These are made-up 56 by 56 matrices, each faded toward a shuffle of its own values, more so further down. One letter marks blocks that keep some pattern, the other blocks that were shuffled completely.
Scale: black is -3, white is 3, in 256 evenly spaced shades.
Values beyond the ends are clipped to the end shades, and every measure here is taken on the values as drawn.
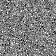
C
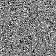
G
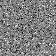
C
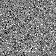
C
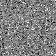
G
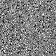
G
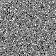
C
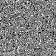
G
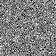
C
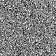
G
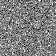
C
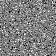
G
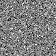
G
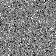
C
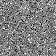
C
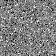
G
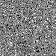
C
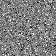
C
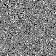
G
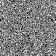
C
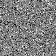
C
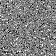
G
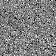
G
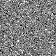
G
